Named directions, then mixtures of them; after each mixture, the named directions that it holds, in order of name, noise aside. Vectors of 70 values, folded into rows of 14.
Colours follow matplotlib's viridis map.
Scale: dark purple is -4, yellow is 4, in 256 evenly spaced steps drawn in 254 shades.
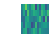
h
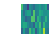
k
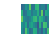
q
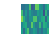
h, q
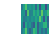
h, q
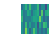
h, q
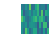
q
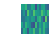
h, k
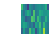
k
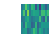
h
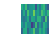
h, k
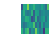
k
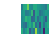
k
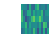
k, q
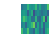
h, k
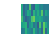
k, q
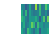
h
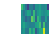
k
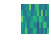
q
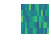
q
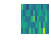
k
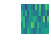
h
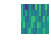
h, k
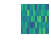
h, k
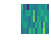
k
